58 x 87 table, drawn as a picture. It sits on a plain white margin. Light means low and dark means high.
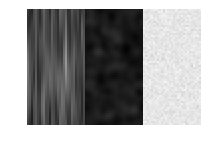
The table splits into one row of 3 panels. Panel 1,1: high, streaked downward. Panel 1,2: very high, blotchy, faint in contrast. Panel 1,3: very low, fine-grained, faint in contrast.
